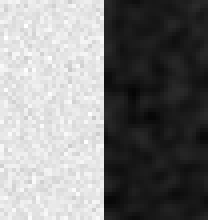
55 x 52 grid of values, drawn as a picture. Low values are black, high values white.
The table splits into one row of 2 panels. Panel 1,1: very high, fine-grained, faint in contrast. Panel 1,2: very low, blotchy, faint in contrast.
